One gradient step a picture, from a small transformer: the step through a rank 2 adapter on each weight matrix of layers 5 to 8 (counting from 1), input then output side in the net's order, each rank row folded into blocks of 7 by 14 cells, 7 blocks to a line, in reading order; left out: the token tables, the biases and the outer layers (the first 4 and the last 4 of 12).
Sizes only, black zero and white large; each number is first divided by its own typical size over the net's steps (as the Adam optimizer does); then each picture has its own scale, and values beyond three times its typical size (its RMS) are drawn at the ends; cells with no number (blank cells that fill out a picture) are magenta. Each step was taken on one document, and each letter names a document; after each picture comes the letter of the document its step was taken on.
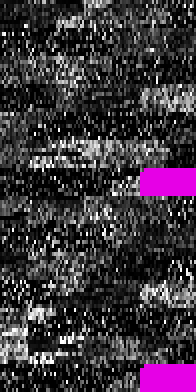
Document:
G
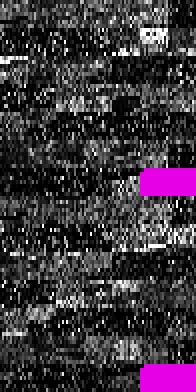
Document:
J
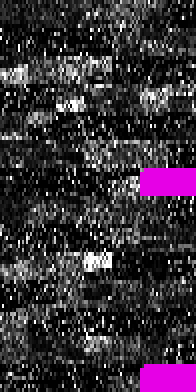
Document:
J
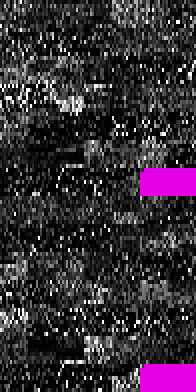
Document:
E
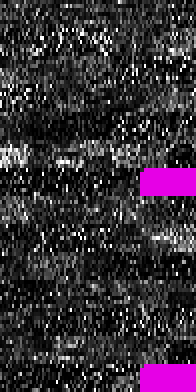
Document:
E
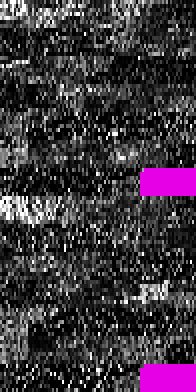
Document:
G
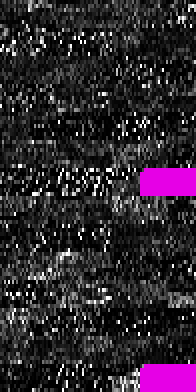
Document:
E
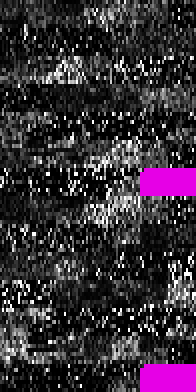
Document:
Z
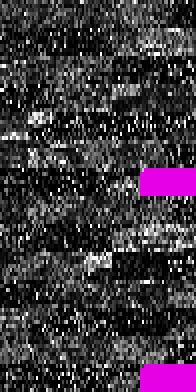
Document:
J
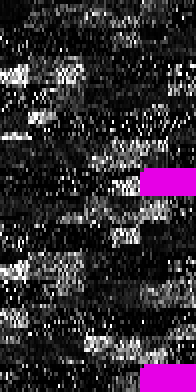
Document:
J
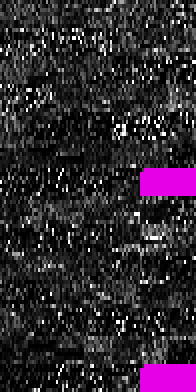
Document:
E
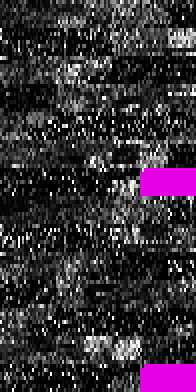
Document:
J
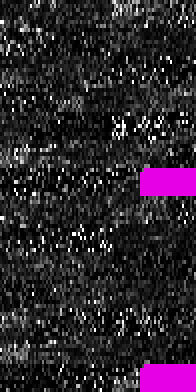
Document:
E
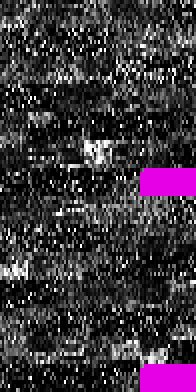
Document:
Z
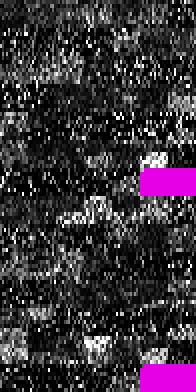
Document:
Z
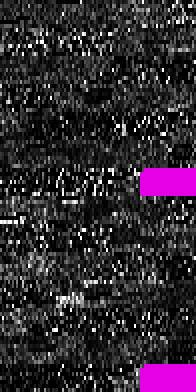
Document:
E
